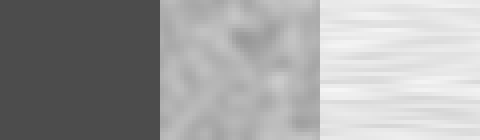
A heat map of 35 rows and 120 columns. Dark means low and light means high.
It is made of 1 by 3 panels. Panel 1,1: low, flat. Panel 1,2: high, blotchy, faint in contrast. Panel 1,3: very high, streaked across, faint in contrast.
